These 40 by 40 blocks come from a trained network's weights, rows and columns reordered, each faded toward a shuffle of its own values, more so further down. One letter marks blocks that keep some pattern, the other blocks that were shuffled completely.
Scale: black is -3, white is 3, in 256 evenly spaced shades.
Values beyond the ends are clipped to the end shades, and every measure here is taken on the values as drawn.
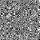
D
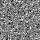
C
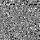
D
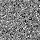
C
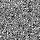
C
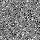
C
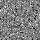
C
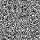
D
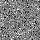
C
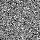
C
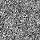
C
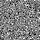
C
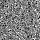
C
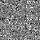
D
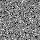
C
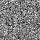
C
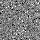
C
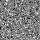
C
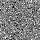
C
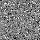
D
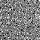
D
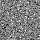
C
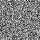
D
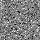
C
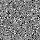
D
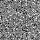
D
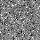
C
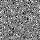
D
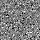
C
